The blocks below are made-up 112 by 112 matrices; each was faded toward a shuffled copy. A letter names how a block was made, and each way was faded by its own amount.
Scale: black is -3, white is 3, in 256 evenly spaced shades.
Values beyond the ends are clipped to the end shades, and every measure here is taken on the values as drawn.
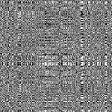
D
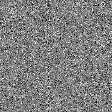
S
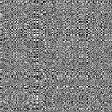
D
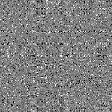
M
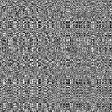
D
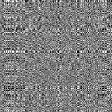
D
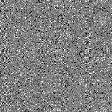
M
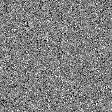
S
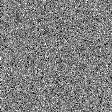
S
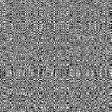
D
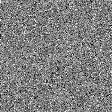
S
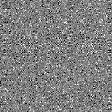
M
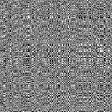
D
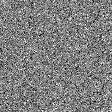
S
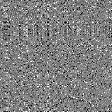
M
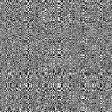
D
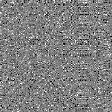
M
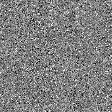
S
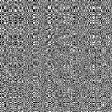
D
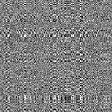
D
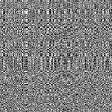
D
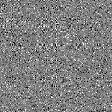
M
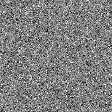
S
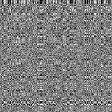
D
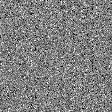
S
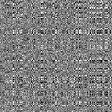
D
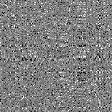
M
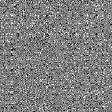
M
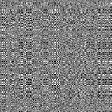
D
